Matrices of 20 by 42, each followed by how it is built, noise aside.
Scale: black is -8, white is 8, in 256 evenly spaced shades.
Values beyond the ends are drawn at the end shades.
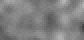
smooth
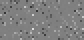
sparse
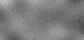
smooth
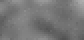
smooth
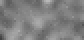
smooth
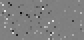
sparse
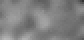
smooth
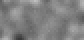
smooth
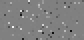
sparse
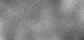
smooth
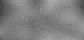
smooth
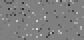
sparse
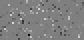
sparse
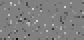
sparse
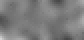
smooth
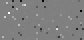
sparse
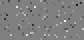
sparse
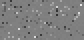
sparse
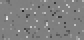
sparse
